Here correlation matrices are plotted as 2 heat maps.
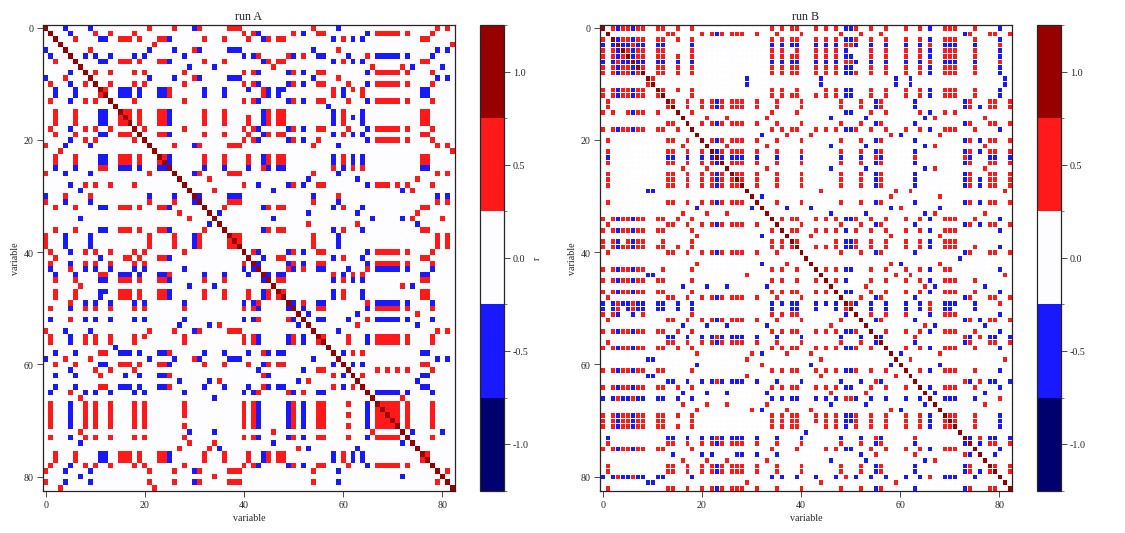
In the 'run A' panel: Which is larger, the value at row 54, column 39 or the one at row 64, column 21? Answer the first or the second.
the first
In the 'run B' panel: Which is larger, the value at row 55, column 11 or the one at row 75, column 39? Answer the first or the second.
the second
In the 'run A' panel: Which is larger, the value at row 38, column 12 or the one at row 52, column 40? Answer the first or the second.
the first
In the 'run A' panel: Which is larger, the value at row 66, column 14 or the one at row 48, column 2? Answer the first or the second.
the second
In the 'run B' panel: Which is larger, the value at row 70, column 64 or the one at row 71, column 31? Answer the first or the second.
the first
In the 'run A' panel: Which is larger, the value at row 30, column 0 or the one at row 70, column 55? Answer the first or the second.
the second
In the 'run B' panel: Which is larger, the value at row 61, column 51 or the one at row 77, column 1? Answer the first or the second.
the first
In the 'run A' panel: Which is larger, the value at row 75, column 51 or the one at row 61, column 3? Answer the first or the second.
the first
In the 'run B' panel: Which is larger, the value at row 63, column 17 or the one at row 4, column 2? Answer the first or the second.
the second
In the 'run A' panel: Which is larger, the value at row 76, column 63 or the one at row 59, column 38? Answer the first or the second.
the first
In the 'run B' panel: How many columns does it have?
83
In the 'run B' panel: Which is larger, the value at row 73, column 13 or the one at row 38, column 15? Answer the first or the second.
the second
